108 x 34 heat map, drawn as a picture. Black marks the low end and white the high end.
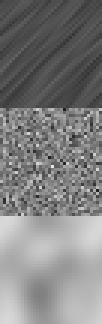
It is made of 3 by 1 panels. Panel 1,1: low, slanting up to the right, faint in contrast. Panel 2,1: middling, fine-grained, strong in contrast. Panel 3,1: high, smooth.
